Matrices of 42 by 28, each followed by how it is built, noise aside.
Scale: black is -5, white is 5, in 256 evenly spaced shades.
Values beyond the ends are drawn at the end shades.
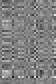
low rank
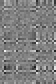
low rank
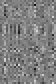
low rank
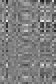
low rank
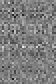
low rank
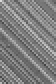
Toeplitz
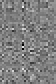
low rank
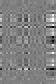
low rank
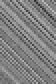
Toeplitz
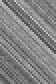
Toeplitz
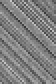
Toeplitz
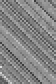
Toeplitz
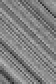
Toeplitz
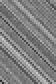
Toeplitz
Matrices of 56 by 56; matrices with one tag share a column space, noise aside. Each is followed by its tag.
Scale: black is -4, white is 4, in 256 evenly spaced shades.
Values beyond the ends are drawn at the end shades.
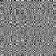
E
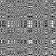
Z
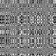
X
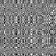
X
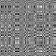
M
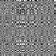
E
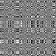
Z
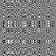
Z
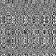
X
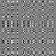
Z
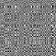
M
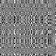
X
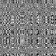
X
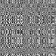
X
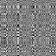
M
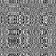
X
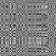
M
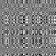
X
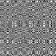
Z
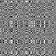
Z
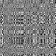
X
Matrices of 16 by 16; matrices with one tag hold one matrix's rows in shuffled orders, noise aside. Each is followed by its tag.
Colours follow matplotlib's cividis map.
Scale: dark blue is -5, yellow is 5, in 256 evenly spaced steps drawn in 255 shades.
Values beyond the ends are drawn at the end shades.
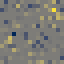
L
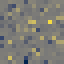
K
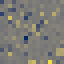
K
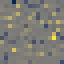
L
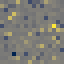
L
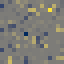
K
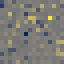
K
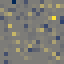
L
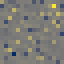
L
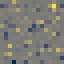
L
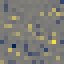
L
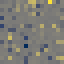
K
